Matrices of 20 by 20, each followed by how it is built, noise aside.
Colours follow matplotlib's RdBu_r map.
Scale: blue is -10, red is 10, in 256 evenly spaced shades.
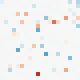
sparse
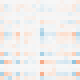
low rank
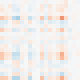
low rank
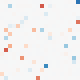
sparse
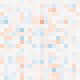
low rank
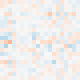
low rank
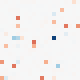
sparse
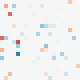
sparse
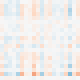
low rank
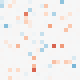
sparse
